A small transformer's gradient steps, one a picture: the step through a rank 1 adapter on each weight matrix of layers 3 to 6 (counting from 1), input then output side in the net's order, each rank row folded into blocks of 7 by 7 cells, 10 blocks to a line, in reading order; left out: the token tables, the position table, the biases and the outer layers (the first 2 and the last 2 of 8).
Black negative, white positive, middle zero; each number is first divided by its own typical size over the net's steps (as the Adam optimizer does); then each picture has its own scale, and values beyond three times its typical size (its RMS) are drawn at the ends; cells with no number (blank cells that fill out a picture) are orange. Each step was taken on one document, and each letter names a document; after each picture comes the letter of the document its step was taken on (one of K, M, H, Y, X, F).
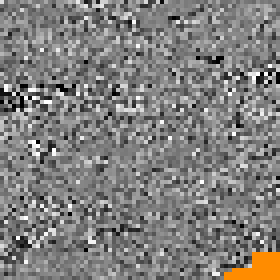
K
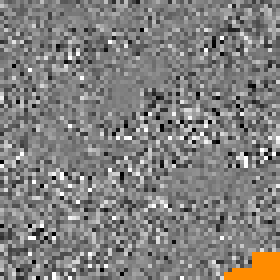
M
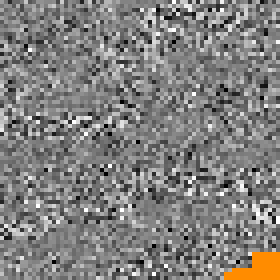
K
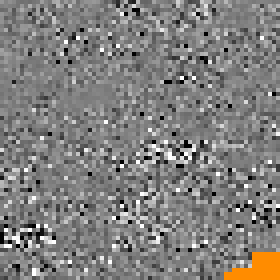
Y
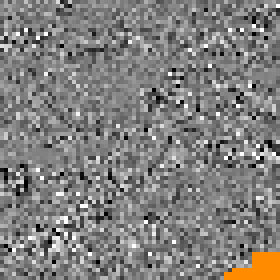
M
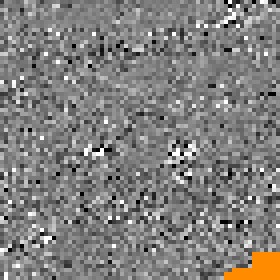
Y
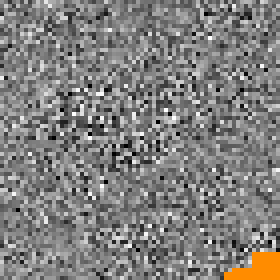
K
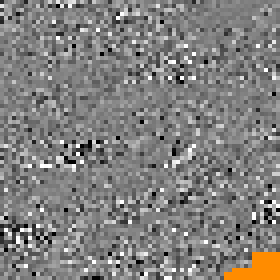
Y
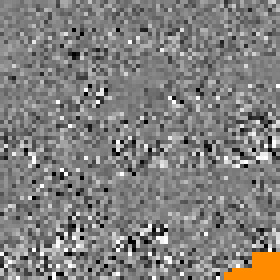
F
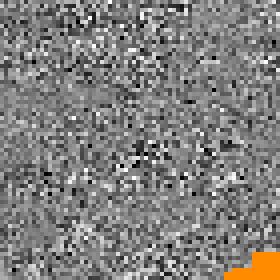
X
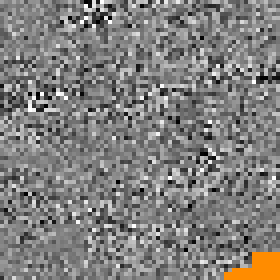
K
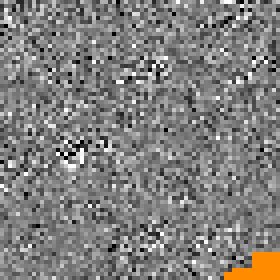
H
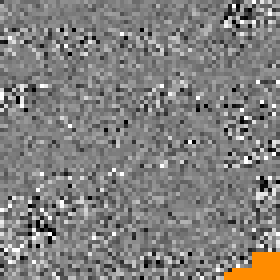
M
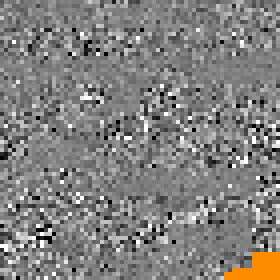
M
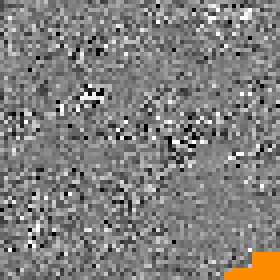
M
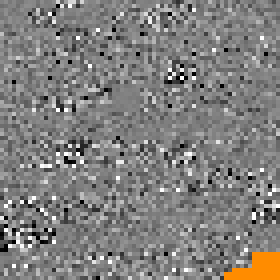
Y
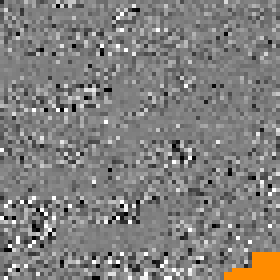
Y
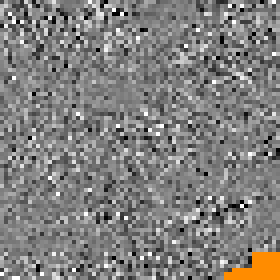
F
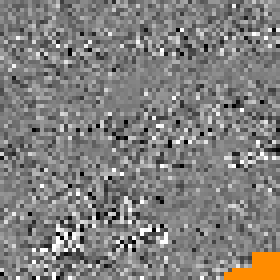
F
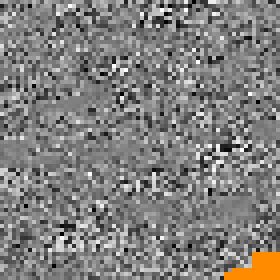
K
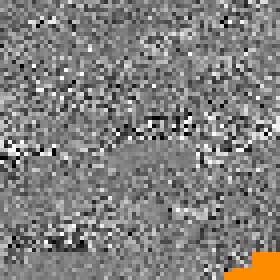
K
